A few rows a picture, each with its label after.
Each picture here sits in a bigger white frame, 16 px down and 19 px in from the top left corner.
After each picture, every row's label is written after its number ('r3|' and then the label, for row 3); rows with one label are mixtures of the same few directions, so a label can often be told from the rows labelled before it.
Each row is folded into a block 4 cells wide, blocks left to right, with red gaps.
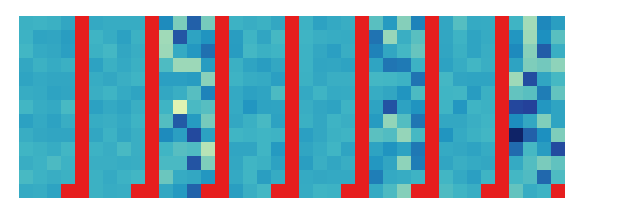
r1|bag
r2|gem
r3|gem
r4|gem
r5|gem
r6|gem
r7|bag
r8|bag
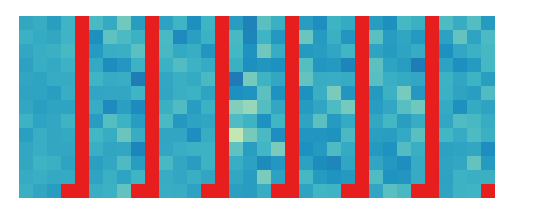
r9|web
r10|gem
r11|gem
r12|bag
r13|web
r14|web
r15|gem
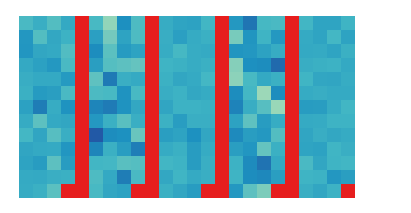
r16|gem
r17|bag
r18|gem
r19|web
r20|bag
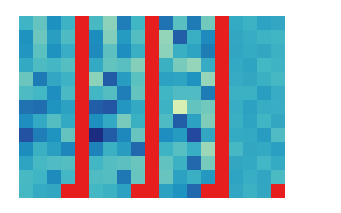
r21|bag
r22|bag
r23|gem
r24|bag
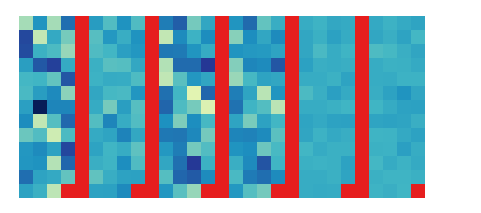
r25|gem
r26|gem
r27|web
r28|web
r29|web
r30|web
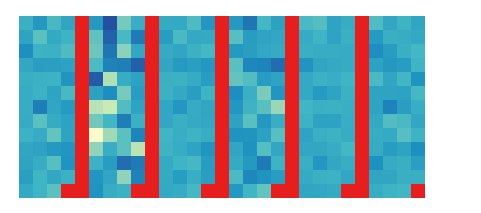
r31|gem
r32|bag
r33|gem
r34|web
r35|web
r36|gem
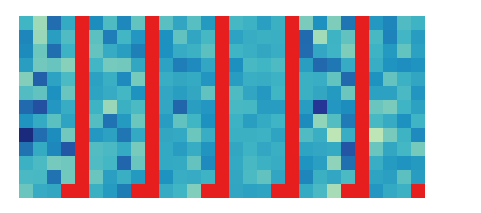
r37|bag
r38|gem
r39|gem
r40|web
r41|gem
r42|bag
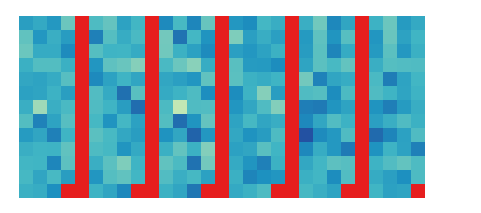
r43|gem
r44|web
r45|gem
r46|web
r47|bag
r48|bag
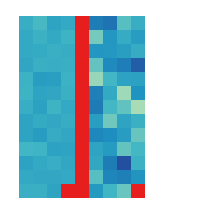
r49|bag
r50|web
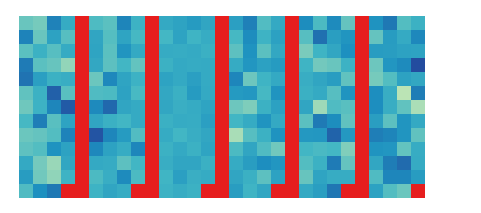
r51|web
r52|bag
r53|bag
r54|bag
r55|gem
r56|web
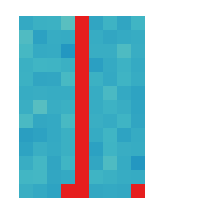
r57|gem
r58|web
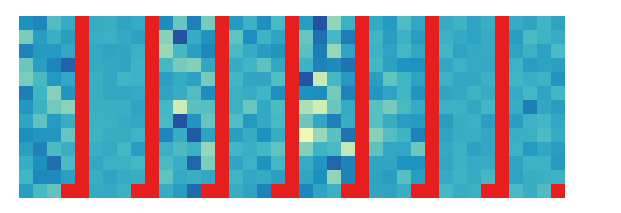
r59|web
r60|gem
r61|gem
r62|gem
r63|bag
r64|bag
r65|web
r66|gem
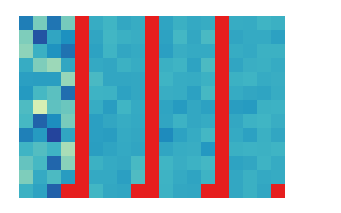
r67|gem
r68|bag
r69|bag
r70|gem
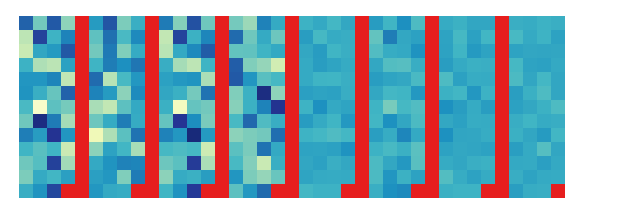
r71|gem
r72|bag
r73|gem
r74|web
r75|gem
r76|gem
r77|bag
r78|web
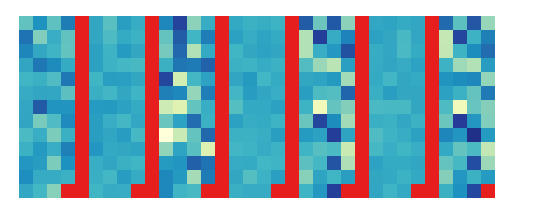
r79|gem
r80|bag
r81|bag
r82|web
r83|gem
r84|bag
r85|gem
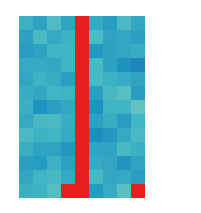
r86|gem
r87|web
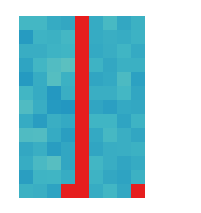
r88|web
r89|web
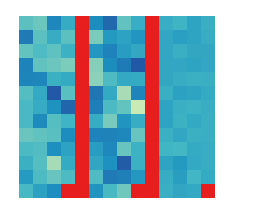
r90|web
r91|web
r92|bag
